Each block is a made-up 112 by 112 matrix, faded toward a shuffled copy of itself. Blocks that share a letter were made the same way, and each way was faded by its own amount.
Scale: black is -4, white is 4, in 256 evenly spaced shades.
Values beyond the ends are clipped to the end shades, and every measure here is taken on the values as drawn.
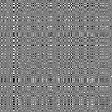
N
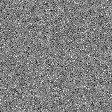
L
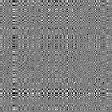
N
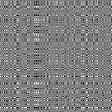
N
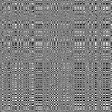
N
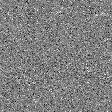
L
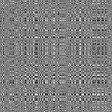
N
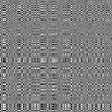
N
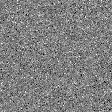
L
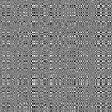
N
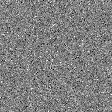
L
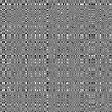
N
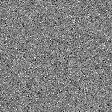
L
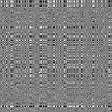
N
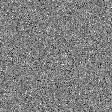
L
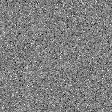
L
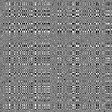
N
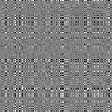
N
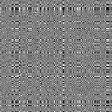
N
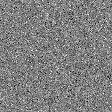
L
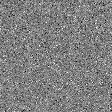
L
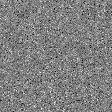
L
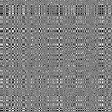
N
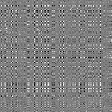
N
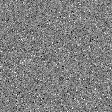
L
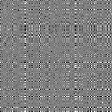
N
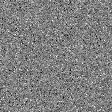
L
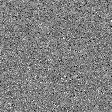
L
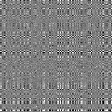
N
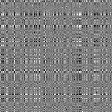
N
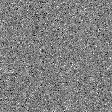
L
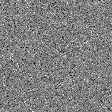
L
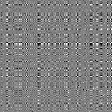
N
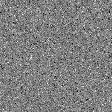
L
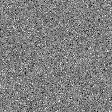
L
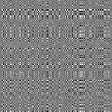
N
